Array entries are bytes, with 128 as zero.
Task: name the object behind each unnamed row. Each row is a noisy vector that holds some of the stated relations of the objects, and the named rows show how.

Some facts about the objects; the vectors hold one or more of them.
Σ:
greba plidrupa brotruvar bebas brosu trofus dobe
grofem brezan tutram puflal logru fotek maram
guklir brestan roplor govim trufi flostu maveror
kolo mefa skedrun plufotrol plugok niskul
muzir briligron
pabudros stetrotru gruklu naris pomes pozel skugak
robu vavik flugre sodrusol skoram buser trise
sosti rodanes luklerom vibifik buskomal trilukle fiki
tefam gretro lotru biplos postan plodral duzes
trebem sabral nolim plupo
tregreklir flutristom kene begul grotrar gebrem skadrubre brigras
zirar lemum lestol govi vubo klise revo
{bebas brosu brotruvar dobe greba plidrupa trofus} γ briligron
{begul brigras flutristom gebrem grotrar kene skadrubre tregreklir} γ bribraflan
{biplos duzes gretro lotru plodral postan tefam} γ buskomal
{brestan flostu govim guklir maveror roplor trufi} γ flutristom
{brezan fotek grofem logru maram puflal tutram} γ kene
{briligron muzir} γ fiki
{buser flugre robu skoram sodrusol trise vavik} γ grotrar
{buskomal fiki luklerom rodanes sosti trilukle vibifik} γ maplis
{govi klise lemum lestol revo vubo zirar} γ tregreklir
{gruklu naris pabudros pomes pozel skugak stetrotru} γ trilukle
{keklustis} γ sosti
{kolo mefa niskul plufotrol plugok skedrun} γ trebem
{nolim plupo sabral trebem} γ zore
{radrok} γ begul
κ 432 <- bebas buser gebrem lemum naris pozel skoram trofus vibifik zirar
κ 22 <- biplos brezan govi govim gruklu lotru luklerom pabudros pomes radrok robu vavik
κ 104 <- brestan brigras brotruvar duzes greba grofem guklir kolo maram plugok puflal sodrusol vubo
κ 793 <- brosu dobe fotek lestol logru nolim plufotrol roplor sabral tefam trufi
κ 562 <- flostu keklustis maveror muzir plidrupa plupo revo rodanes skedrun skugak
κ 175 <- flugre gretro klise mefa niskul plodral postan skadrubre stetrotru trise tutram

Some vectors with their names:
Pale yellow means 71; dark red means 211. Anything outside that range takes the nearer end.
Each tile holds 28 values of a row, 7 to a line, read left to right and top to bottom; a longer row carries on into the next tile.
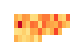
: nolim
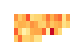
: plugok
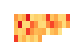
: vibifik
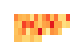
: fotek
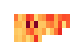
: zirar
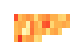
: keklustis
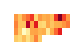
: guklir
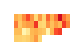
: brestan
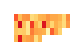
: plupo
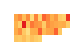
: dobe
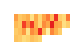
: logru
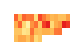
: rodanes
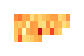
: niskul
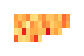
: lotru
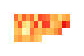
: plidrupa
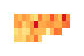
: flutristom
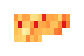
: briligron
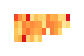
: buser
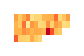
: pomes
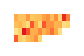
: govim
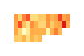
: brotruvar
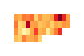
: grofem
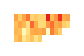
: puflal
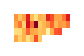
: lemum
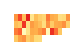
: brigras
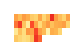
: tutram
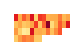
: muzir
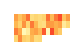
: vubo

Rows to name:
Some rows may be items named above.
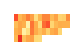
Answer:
keklustis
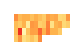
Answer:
plodral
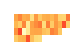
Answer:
fiki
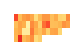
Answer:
keklustis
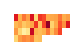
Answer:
muzir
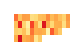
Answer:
plupo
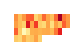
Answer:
greba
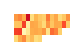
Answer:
duzes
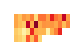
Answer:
tregreklir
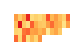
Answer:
naris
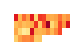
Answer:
muzir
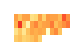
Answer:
kene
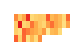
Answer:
naris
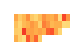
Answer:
radrok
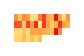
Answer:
sabral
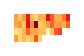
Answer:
lemum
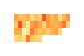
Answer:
maplis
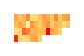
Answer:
biplos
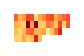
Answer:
zirar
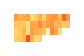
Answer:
bribraflan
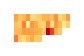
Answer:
pomes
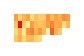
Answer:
begul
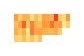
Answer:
brosu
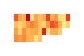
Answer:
pozel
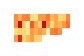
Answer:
skedrun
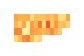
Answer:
trilukle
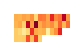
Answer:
tregreklir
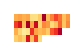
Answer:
trebem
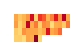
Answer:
robu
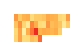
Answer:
postan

